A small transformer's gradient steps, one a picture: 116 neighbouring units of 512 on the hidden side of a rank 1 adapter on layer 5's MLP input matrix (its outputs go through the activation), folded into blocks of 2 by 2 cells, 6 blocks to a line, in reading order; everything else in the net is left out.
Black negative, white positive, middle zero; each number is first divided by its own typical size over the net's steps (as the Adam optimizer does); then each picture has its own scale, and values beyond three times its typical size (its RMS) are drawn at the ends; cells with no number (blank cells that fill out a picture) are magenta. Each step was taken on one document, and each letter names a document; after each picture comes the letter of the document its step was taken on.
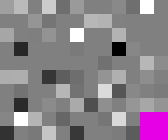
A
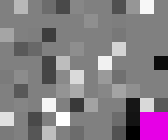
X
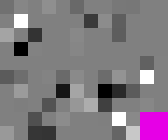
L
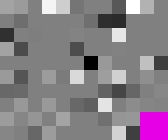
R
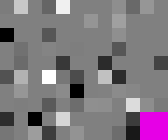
X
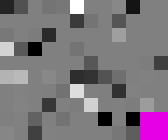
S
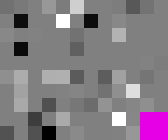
L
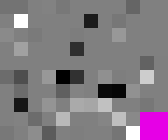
L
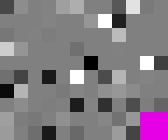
R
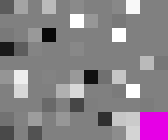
S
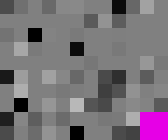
A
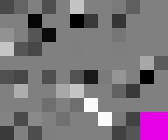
S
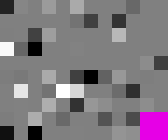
S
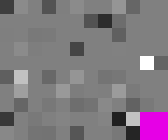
R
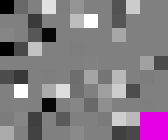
S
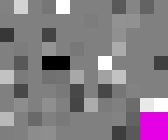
X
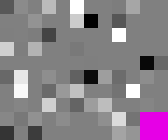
S
